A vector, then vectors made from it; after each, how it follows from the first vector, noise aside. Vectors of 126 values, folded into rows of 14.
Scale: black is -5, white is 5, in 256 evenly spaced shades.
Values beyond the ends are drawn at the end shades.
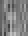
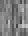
wrapped around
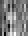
scaled up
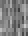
wrapped around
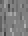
partly zeroed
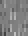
partly zeroed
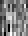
scaled up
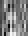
scaled up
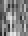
scaled up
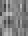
wrapped around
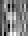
scaled up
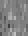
partly zeroed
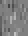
partly zeroed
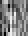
scaled up
